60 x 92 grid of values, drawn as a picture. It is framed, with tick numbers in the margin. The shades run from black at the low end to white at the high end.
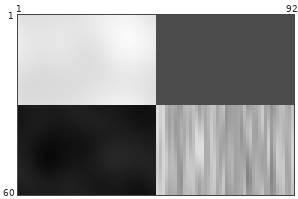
It is made of 2 by 2 panels. Panel 1,1: very high, smooth, faint in contrast. Panel 1,2: low, flat. Panel 2,1: very low, smooth, faint in contrast. Panel 2,2: high, streaked downward.
